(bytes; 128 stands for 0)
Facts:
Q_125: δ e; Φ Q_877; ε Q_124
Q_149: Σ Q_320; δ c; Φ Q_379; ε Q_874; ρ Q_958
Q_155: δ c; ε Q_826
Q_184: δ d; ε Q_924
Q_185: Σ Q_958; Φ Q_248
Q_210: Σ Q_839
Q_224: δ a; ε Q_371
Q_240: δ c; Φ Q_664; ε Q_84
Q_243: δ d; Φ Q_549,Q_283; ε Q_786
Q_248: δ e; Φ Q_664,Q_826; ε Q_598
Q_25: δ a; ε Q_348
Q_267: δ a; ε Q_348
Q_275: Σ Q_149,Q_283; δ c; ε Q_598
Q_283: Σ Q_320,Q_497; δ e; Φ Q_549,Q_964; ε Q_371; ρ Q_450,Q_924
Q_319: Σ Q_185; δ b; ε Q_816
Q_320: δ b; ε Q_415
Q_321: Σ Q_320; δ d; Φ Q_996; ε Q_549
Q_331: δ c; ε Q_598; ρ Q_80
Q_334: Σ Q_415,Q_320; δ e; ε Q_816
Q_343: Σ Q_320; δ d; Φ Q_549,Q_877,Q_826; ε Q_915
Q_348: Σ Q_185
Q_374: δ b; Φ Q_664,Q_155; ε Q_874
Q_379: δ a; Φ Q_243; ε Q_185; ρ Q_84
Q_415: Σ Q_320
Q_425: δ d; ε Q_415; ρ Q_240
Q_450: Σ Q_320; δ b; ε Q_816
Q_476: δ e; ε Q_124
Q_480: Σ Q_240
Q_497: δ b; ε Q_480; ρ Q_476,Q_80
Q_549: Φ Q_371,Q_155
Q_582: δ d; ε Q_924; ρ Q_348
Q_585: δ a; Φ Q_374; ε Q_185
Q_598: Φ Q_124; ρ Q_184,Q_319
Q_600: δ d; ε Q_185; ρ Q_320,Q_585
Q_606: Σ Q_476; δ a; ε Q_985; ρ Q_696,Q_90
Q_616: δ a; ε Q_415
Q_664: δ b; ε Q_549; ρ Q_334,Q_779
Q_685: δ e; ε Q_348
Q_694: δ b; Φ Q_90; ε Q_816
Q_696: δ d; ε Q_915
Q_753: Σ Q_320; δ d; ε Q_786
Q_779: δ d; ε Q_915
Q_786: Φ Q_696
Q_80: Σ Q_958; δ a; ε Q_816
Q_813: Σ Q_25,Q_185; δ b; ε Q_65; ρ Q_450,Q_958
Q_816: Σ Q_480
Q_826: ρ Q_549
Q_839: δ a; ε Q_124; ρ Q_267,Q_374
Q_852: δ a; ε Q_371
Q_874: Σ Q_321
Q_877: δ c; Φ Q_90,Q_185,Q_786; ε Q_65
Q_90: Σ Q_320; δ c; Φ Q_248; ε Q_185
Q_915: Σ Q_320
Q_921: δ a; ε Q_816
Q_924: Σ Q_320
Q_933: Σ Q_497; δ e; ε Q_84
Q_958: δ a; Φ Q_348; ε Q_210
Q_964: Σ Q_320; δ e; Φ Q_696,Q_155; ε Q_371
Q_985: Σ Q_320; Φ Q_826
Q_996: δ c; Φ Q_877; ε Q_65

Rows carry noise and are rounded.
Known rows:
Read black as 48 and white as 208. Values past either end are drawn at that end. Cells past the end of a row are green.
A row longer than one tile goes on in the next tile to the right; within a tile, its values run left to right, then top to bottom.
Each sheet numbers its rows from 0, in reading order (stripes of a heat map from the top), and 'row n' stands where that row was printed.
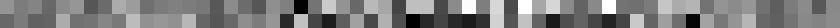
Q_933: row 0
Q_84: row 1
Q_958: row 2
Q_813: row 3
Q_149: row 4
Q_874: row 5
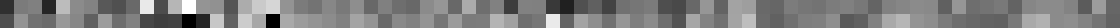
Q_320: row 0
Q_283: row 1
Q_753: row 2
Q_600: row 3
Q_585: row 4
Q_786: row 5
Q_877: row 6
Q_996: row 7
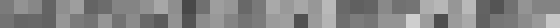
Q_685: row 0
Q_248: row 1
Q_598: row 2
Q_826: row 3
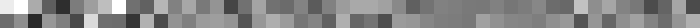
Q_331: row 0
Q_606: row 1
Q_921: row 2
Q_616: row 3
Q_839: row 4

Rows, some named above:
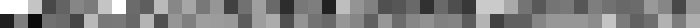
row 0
Q_497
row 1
Q_606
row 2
Q_320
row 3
Q_334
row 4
Q_348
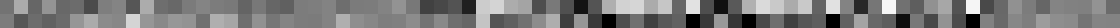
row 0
Q_379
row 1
Q_343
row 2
Q_275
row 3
Q_319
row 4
Q_450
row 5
Q_450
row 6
Q_924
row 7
Q_155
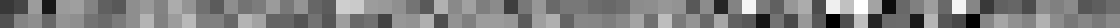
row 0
Q_374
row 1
Q_371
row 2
Q_694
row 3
Q_606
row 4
Q_25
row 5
Q_924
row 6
Q_476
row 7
Q_267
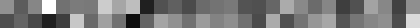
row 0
Q_149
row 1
Q_585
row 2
Q_185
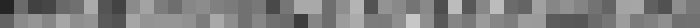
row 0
Q_90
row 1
Q_321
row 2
Q_664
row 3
Q_964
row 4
Q_125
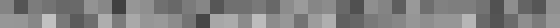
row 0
Q_348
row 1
Q_243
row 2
Q_985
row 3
Q_84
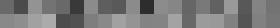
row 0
Q_549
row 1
Q_240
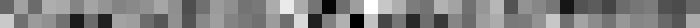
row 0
Q_816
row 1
Q_248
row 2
Q_80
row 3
Q_664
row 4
Q_585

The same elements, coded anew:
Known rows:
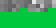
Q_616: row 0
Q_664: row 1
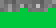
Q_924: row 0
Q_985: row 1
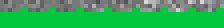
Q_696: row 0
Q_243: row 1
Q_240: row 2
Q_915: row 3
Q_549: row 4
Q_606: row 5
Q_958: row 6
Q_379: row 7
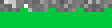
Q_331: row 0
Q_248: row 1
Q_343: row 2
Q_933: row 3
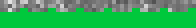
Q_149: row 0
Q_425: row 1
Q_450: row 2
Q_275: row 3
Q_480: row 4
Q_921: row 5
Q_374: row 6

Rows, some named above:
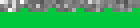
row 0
Q_813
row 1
Q_985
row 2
Q_90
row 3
Q_379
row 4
Q_786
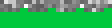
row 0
Q_331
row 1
Q_933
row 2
Q_80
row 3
Q_283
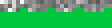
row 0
Q_813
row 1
Q_334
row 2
Q_958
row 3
Q_348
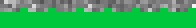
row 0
Q_606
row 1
Q_921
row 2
Q_786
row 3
Q_921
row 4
Q_476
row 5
Q_598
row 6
Q_80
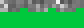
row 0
Q_319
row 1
Q_185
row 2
Q_816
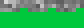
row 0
Q_606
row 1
Q_600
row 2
Q_753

